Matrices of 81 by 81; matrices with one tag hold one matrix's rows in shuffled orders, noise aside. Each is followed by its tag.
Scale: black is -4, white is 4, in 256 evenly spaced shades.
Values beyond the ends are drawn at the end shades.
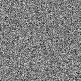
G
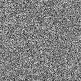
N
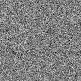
G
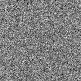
N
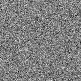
G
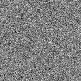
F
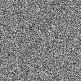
F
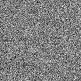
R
